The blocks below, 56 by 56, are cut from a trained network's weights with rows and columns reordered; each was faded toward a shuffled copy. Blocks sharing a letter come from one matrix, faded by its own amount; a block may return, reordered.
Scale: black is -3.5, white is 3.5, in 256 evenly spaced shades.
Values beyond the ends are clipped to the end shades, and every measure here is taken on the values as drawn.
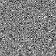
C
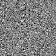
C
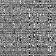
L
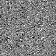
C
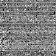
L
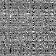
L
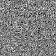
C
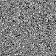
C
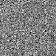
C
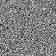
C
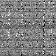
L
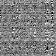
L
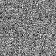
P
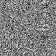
P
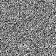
P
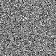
P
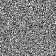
C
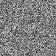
P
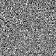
C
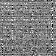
L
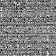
L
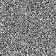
P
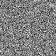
P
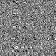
C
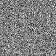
P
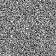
P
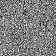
C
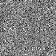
C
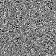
C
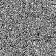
P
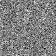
P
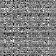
L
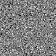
C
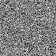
P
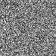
P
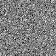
C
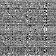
L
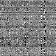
L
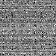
L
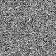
P
